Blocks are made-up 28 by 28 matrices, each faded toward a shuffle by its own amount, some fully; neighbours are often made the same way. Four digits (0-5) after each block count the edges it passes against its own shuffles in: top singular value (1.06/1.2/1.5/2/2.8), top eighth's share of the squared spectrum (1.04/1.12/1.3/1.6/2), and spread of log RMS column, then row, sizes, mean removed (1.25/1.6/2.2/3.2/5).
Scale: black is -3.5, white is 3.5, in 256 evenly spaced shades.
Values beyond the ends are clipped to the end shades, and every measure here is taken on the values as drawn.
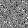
0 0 0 0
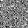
2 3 1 0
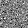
0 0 0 0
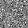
0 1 1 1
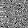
2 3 0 1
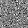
1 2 0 0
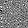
2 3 0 0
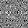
3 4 2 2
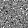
0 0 0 0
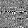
3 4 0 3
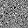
2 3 1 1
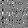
3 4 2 1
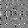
3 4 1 2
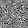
1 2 0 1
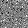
0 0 0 0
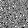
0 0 0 0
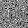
2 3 1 0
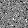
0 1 0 0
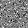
0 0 0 0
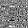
3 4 0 2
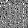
2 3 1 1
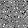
2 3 1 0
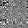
3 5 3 2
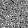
0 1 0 0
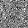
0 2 0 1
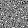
0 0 0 0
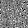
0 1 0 0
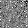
1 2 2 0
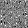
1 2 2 0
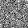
2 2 0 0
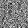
2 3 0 0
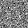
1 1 0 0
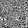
2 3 1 0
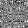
3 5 1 2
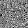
2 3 0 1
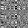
4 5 3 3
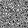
2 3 0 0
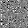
2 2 1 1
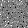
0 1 0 0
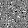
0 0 0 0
